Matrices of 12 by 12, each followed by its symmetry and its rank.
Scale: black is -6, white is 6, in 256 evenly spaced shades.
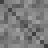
symmetric, full rank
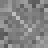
symmetric, full rank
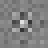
symmetric, rank two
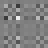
symmetric, rank one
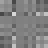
symmetric, rank one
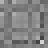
symmetric, rank two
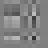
neither, rank one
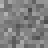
neither, full rank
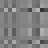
neither, rank one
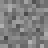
neither, full rank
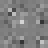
symmetric, rank two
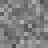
neither, full rank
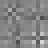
symmetric, rank two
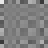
symmetric, rank one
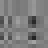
neither, rank one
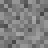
symmetric, full rank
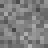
neither, full rank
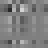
neither, rank one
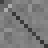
symmetric, full rank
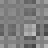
symmetric, rank one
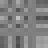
symmetric, rank one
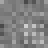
symmetric, rank two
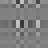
neither, rank one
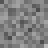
symmetric, full rank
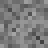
symmetric, full rank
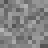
neither, full rank
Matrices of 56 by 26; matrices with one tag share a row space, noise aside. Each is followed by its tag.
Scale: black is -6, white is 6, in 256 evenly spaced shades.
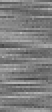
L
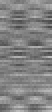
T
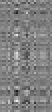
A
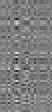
A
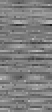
T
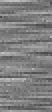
L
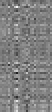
A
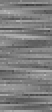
L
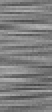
L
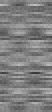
T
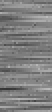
L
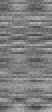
T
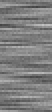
L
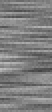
L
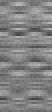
T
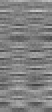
T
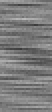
L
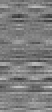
T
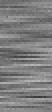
L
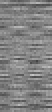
T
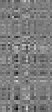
A
